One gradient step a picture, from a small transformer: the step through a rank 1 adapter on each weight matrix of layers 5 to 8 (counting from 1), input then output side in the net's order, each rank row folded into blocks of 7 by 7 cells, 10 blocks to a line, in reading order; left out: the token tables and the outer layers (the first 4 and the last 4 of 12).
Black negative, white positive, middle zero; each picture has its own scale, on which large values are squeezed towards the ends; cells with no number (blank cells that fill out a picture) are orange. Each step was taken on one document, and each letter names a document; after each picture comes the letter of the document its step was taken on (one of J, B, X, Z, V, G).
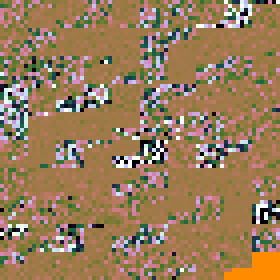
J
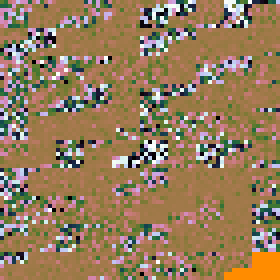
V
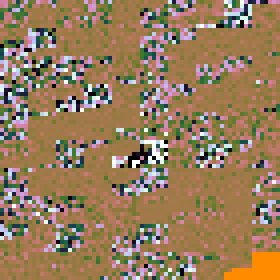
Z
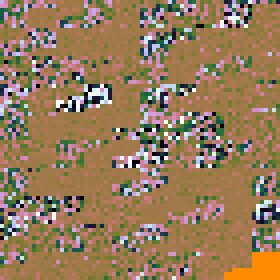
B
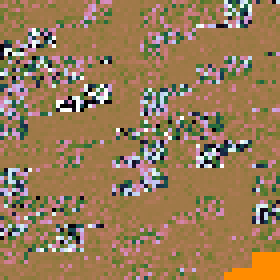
J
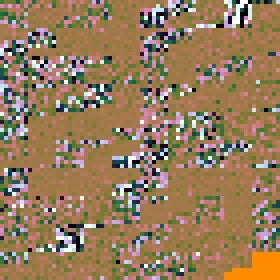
B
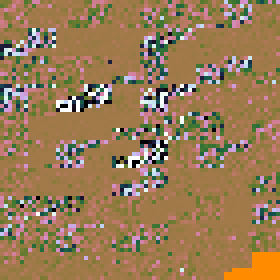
J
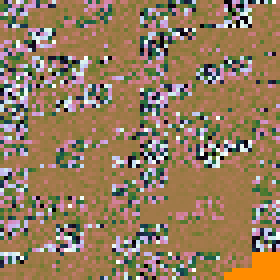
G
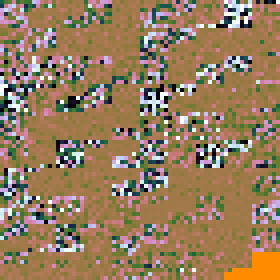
Z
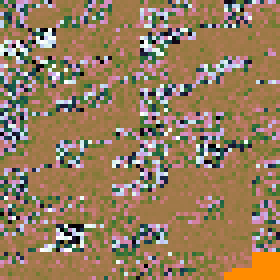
V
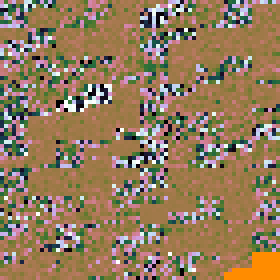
G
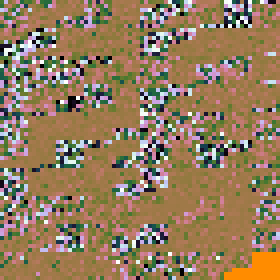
V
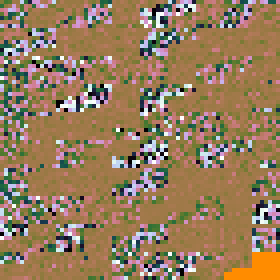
Z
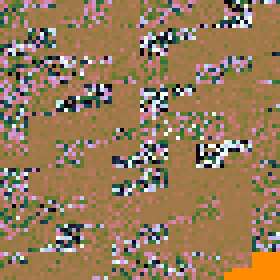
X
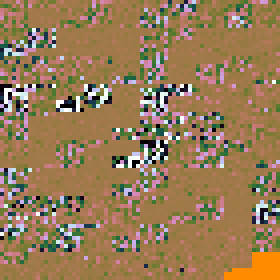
J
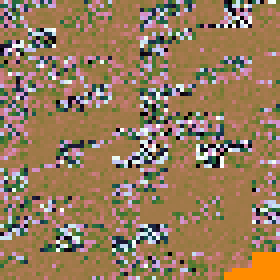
V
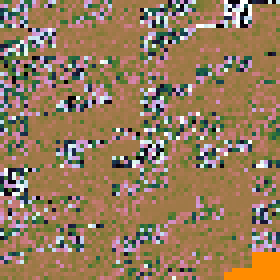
B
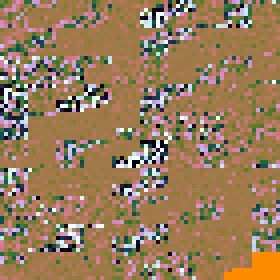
J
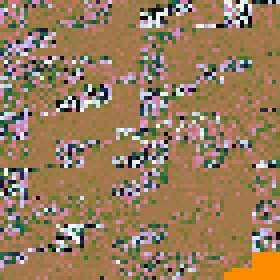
Z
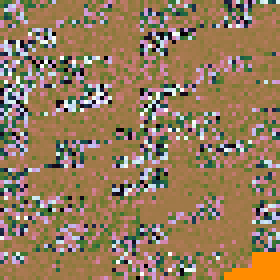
X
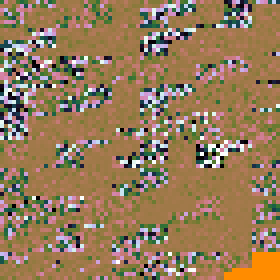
G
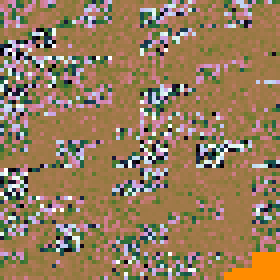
X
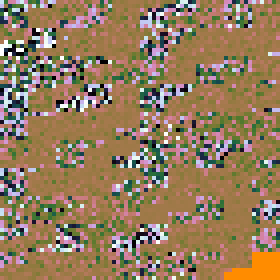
Z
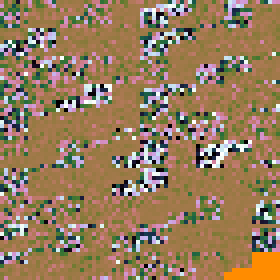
G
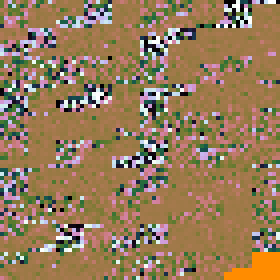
V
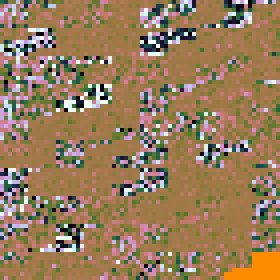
X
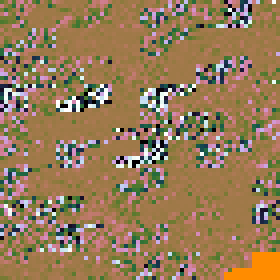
J
